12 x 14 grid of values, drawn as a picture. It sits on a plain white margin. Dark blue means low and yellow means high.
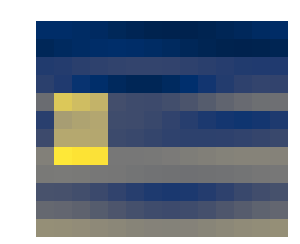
In the middle left lies a patch that is higher than the rest. Overall the values sit about 30% of the way up the scale. Streaks run across, left to right. Values change most from cell to cell in the middle left. The ninth with the highest average is the middle left.
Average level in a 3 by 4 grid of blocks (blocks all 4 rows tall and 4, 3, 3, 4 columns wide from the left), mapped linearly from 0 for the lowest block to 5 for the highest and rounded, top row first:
0 0 0 0 / 5 2 2 2 / 3 2 2 3
